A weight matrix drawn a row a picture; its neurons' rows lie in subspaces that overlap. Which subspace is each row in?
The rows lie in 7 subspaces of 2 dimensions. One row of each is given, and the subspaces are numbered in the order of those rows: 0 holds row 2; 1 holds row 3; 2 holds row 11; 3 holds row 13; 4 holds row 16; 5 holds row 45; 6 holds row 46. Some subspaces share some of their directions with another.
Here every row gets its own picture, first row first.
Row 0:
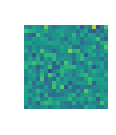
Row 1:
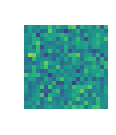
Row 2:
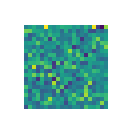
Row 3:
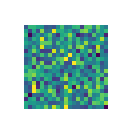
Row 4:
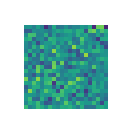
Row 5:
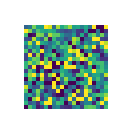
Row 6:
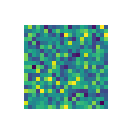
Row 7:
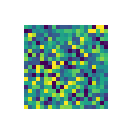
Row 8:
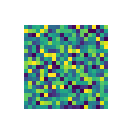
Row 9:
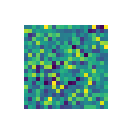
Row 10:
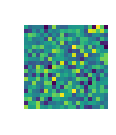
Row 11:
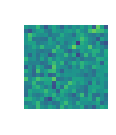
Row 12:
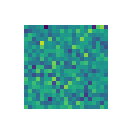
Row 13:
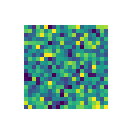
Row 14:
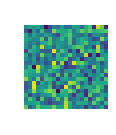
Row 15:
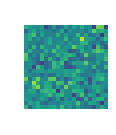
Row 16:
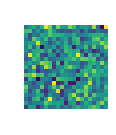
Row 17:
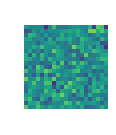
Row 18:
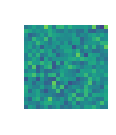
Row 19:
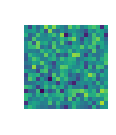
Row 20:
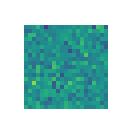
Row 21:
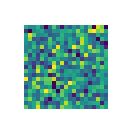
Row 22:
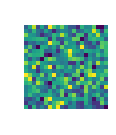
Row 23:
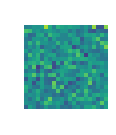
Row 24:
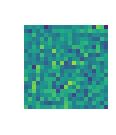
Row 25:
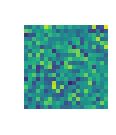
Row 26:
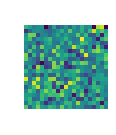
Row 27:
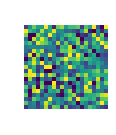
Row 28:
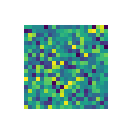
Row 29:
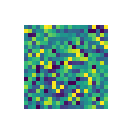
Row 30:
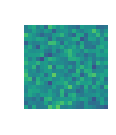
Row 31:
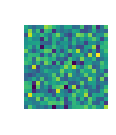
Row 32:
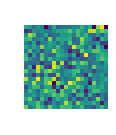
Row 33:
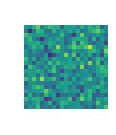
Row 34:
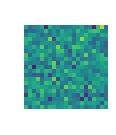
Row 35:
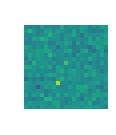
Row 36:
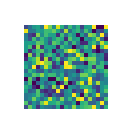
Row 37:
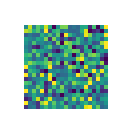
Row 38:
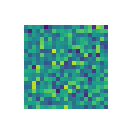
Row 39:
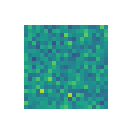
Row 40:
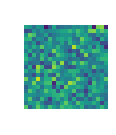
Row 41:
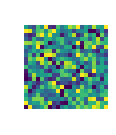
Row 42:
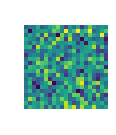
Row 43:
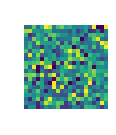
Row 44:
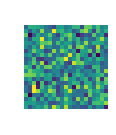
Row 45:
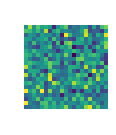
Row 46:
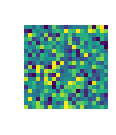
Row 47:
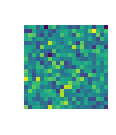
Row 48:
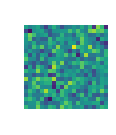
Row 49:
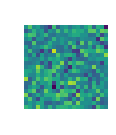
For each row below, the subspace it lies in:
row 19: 5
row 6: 5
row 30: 3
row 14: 1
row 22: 3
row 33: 2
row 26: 6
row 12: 0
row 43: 3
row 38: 1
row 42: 6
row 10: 5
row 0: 4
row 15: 6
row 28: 3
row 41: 3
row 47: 3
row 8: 4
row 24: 1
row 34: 0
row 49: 0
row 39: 5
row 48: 2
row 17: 5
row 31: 1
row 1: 4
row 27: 1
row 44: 1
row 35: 2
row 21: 2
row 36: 6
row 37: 5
